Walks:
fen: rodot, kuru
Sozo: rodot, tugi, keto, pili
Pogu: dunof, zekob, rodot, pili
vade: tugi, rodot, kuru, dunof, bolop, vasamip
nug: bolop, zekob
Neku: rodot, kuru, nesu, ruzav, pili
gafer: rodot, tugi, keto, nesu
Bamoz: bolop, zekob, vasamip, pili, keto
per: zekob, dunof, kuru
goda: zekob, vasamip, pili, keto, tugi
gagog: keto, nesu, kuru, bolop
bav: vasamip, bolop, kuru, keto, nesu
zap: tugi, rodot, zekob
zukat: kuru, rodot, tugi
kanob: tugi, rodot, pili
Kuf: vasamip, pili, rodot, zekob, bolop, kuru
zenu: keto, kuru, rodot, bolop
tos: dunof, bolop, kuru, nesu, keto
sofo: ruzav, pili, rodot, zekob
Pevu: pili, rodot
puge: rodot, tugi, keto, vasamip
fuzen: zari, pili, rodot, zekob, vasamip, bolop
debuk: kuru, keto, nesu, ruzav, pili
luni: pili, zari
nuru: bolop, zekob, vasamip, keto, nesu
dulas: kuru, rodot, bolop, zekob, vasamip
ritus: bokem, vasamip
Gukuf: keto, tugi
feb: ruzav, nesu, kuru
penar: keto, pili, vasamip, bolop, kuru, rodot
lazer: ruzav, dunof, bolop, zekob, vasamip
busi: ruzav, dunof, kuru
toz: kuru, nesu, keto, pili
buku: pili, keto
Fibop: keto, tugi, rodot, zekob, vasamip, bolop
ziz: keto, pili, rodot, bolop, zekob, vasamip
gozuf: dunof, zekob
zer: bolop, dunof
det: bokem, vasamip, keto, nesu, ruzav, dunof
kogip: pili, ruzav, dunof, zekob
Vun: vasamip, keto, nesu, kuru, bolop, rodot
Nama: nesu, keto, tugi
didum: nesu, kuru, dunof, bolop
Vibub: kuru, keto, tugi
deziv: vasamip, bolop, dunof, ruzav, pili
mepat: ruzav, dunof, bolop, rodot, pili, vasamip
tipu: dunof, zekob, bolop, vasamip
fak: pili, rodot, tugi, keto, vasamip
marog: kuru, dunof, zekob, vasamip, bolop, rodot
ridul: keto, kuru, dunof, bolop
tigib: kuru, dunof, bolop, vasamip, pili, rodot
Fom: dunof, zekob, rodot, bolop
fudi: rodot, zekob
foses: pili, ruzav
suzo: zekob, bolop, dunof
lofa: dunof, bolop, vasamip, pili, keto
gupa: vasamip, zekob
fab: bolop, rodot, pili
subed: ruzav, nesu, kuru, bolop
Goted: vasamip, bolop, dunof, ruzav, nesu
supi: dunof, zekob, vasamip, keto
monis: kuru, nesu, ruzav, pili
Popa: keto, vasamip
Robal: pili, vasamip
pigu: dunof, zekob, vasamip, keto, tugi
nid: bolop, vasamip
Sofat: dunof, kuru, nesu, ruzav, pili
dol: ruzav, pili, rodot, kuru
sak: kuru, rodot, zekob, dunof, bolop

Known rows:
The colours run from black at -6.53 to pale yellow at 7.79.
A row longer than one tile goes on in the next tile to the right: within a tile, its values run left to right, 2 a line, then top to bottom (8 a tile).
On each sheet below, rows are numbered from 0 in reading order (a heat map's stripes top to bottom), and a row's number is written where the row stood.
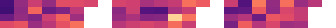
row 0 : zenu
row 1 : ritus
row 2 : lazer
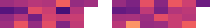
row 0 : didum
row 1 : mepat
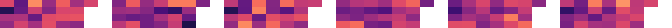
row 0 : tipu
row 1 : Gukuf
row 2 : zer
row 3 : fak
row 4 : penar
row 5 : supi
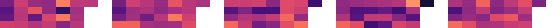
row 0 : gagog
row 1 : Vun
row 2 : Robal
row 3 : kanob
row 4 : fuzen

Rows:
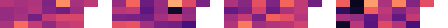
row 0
det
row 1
Nama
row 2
deziv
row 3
gozuf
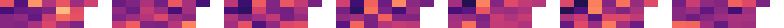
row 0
gupa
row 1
Neku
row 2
Pogu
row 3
kogip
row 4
Fom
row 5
suzo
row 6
gafer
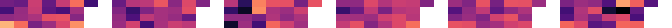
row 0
fab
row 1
zukat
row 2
per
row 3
tigib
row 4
ziz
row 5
buku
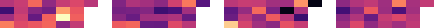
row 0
nid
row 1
Sozo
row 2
luni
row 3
tos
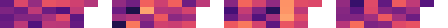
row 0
Vibub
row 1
busi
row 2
Popa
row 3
sofo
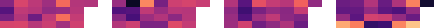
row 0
bav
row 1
fudi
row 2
zap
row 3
Pevu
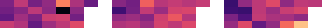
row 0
toz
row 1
dulas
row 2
fen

